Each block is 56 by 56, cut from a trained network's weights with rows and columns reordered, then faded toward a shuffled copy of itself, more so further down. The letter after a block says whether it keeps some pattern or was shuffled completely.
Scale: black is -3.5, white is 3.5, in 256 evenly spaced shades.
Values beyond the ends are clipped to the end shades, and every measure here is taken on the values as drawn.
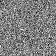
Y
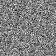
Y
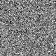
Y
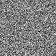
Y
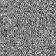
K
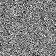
Y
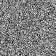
Y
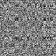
K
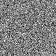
Y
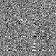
K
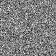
Y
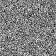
Y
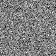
Y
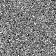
Y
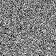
Y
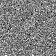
Y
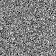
Y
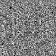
K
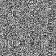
K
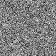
Y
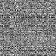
K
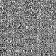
K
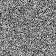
Y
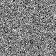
Y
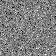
Y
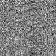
K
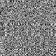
K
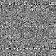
K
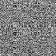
K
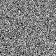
Y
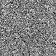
Y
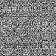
K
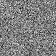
Y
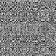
K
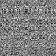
K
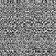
K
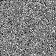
Y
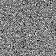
Y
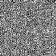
K
